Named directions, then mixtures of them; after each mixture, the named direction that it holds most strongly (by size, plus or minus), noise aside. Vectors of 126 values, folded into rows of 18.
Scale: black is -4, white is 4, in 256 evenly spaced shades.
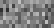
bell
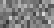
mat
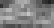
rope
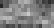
rope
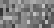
bell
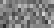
mat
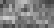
rope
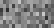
bell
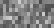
bell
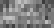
rope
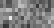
mat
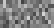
mat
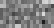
mat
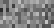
bell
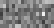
bell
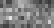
rope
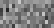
bell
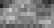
rope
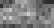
rope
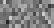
mat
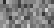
mat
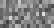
mat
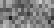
mat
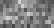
rope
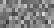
mat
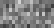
bell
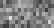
mat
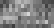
rope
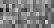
bell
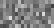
mat
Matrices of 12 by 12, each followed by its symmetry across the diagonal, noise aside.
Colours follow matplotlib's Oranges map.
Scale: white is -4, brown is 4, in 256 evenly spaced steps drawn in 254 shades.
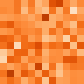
antisymmetric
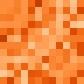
symmetric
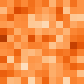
neither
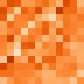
symmetric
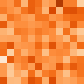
antisymmetric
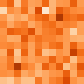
neither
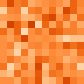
antisymmetric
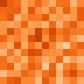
symmetric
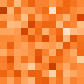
neither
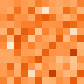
symmetric
